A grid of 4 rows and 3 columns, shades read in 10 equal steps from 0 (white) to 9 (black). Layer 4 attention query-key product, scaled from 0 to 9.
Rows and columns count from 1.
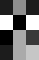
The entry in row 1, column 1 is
8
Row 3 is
9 3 7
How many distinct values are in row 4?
3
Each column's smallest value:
0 3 0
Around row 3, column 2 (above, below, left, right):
9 3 9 7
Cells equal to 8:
3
